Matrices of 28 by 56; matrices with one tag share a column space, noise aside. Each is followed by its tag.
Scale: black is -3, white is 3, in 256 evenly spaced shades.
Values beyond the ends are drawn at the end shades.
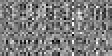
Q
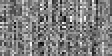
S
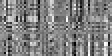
S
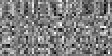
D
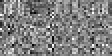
D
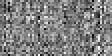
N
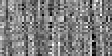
S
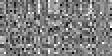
D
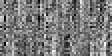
S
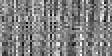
S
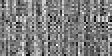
S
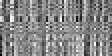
S
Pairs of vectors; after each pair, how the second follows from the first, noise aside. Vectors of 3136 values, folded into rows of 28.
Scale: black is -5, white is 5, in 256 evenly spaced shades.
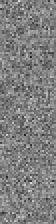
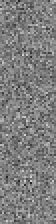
sign-scrambled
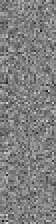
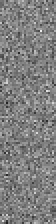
sign-scrambled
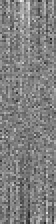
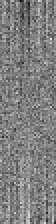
negated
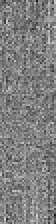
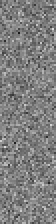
shuffled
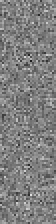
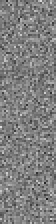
shuffled
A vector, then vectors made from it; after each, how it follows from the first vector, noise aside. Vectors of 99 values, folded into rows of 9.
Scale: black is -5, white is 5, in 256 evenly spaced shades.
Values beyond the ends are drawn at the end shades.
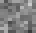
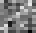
scaled up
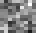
scaled up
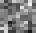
scaled up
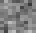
negated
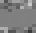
partly zeroed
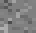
partly zeroed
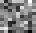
scaled up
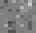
partly zeroed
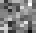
scaled up
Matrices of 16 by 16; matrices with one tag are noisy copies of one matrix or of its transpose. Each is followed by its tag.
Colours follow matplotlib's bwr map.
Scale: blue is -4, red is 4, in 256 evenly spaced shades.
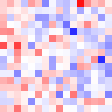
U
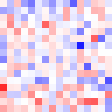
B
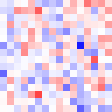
B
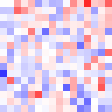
B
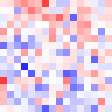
U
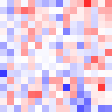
B
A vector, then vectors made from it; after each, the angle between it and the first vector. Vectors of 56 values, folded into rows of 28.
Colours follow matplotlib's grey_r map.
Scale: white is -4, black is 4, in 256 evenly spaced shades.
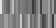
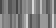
partly opposed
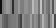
nearly opposite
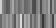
nearly parallel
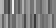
partly aligned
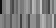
nearly opposite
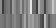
orthogonal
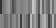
nearly opposite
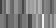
partly opposed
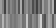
partly aligned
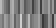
nearly parallel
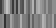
partly opposed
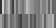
partly opposed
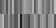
partly opposed
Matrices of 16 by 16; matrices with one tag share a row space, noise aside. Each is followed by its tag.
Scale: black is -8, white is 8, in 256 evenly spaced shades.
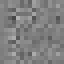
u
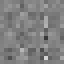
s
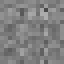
s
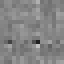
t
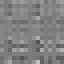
t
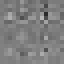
s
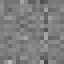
s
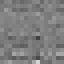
t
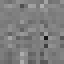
s
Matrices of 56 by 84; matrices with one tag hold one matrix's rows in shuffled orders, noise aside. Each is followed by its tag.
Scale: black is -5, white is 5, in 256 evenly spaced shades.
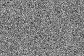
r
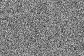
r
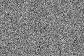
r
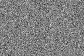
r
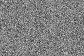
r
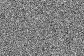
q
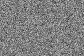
q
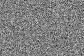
q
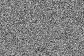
q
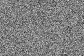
q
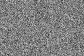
r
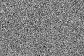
r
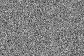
r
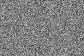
r
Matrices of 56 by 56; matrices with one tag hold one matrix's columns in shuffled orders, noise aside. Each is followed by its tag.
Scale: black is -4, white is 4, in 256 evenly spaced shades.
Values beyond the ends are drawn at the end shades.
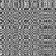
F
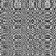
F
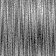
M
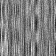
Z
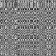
F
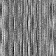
Z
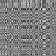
F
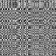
F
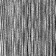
Z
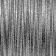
M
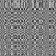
F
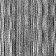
Z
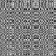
F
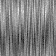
M
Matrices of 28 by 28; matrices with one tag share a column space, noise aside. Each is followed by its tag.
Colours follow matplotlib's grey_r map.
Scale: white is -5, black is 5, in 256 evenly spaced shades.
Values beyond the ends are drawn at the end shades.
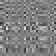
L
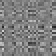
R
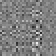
R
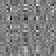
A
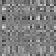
A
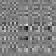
L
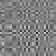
R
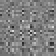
R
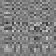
L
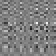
L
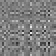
R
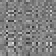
R
